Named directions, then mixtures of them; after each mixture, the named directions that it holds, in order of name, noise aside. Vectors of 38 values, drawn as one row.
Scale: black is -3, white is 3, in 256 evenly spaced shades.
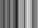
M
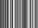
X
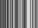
M, X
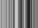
M, X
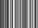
X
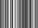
M, X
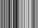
M, X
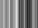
M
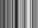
M, X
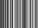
X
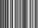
X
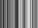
M, X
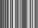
X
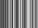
M, X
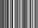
X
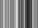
M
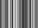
M, X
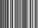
X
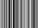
M, X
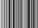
X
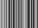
X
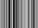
M, X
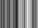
M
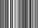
M, X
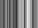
M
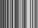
M, X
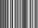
X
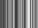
M, X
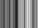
M
